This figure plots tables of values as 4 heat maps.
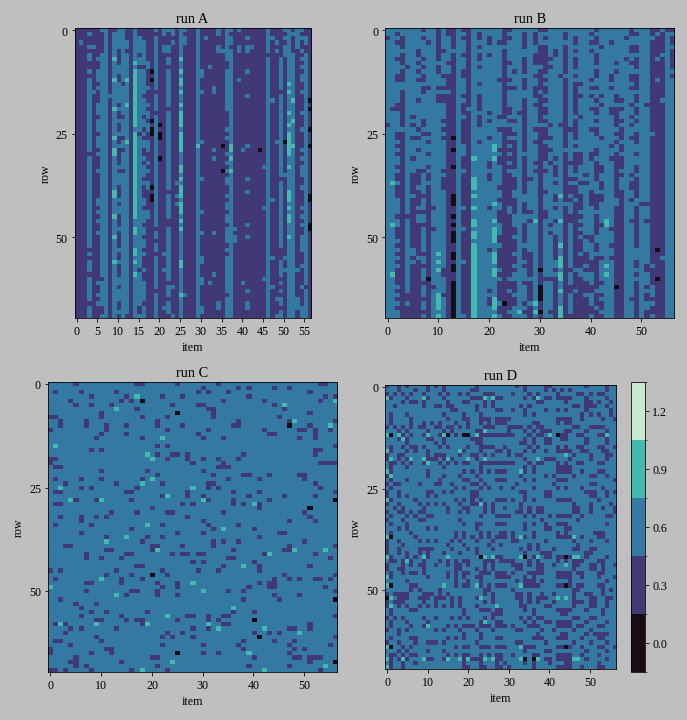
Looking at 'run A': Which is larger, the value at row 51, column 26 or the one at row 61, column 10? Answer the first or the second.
the second
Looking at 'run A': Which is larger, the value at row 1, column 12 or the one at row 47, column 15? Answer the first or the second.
the second
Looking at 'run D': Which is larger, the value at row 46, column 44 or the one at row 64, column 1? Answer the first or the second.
the first
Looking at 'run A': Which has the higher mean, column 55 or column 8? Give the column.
55
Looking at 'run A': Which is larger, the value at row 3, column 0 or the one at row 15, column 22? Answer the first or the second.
the second
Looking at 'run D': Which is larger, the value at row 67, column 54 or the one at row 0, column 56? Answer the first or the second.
the second
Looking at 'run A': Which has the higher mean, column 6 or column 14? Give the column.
14
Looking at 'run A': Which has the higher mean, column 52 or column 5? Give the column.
52
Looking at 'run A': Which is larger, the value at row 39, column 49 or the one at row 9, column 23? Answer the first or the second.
the first
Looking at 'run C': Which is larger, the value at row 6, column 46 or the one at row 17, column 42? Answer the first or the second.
the second
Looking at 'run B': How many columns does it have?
57
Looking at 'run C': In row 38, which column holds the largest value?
11
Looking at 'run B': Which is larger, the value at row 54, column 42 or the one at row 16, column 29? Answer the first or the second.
the first
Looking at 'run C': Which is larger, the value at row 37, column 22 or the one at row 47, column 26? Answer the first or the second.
the second
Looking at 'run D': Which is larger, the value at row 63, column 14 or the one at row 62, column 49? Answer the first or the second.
the second
